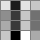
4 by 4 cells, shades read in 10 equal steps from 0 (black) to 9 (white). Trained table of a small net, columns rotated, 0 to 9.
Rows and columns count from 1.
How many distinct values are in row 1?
3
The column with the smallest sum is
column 2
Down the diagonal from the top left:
8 2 7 6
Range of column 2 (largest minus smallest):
2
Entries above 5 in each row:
3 1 2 3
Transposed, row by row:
8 5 6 7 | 1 2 2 0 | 8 7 7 9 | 7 4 4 6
